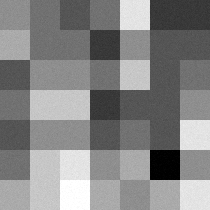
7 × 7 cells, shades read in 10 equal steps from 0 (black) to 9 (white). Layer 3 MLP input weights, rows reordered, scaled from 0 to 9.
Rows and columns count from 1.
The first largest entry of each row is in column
5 1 5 2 7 3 3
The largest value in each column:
6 7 9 6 8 6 8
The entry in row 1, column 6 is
2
